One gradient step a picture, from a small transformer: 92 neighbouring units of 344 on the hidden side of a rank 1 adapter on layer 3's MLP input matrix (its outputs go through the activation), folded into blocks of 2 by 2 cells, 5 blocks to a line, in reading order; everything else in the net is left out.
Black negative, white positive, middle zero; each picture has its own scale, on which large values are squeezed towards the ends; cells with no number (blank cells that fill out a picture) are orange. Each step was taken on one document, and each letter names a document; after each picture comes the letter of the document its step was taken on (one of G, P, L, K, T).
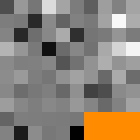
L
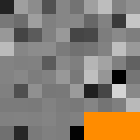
L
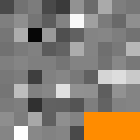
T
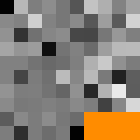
L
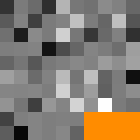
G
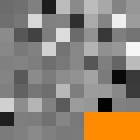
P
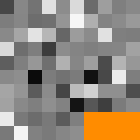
T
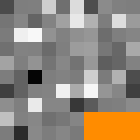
T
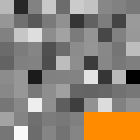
T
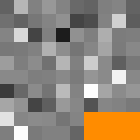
T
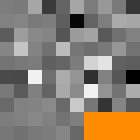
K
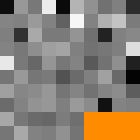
G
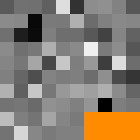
P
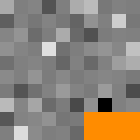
P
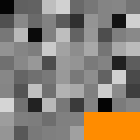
P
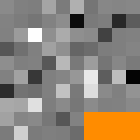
T
